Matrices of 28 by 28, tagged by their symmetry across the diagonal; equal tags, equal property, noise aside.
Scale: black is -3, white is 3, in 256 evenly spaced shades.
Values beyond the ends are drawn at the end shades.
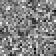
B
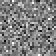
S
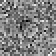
B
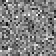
S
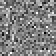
S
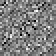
B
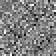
B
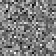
S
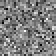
S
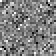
B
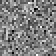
S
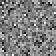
B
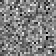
S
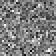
S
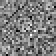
B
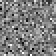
S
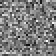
S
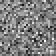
B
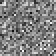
B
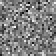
S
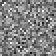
B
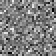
B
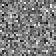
S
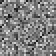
B
